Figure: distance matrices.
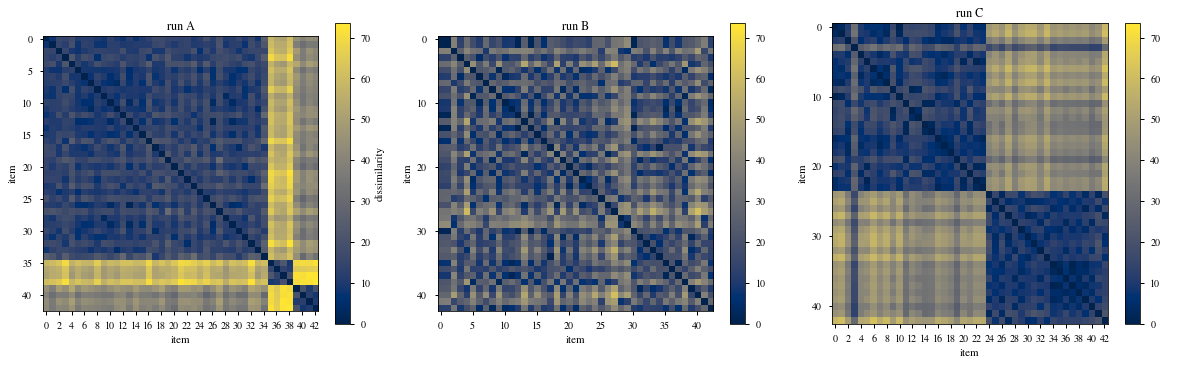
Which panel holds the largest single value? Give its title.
run A
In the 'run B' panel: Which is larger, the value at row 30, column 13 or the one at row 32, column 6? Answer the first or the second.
the first
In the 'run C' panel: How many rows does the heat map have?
43
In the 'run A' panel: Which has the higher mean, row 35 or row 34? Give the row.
35
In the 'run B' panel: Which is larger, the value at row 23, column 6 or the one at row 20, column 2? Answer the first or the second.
the second
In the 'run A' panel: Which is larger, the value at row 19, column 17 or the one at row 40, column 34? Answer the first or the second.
the second
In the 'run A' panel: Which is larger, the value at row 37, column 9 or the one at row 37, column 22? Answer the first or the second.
the second
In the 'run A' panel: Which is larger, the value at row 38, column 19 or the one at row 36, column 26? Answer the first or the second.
the first
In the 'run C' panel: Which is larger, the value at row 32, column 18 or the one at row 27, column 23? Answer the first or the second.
the second
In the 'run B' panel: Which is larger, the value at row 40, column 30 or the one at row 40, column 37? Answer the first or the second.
the first
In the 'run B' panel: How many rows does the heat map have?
43
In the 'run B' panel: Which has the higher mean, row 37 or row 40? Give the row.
40
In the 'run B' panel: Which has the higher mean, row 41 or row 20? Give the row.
41
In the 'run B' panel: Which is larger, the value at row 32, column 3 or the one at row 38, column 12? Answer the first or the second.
the second
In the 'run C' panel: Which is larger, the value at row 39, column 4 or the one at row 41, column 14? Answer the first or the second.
the first
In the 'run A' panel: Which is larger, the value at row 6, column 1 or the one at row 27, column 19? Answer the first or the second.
the second
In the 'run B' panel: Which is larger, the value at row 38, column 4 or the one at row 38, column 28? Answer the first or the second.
the first
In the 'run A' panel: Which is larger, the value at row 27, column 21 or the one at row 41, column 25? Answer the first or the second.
the second
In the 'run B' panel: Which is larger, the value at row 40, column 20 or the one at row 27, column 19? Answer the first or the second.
the second
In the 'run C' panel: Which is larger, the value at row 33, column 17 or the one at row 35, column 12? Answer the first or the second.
the first
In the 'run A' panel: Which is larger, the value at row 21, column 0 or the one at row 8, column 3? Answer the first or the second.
the first
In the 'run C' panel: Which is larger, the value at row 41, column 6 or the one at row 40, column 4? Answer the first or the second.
the first
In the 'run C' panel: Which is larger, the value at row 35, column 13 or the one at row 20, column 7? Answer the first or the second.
the first
